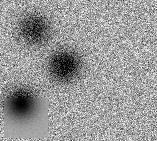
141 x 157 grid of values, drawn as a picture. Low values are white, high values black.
Stripes: none. Odd patch: calmer, in the bottom left. Calmest part: bottom left. Bumps: three. Mirror symmetry: none.
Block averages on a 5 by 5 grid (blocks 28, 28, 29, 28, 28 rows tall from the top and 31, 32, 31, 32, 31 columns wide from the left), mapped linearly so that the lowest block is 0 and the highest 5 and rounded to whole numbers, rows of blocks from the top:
12000 | 13100 | 03300 | 51000 | 10000
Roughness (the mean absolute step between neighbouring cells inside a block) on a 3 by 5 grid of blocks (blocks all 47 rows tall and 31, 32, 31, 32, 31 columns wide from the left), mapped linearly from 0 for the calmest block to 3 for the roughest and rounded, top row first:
3 3 3 3 3 | 3 3 3 3 3 | 0 1 3 3 3
